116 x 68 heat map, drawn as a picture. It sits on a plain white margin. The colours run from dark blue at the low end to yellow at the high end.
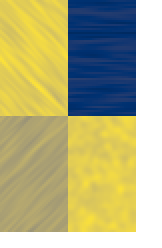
The table splits into 2 rows of 2 panels. Panel 1,1: very high, slanting down to the right, faint in contrast. Panel 1,2: very low, streaked across, faint in contrast. Panel 2,1: high, slanting up to the right, faint in contrast. Panel 2,2: very high, blotchy, faint in contrast.
